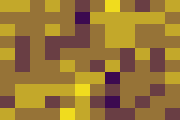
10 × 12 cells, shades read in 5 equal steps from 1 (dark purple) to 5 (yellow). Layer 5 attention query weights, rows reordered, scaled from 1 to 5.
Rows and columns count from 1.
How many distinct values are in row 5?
3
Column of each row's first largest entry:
8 7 1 8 1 5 6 6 2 5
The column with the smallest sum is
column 11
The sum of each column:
33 30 32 30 33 30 30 30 30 30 28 33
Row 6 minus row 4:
0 0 0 1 2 1 -1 0 -2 0 -1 0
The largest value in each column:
4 4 4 4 5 5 4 5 4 4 4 4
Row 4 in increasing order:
2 2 2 2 3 3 3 3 3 3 4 4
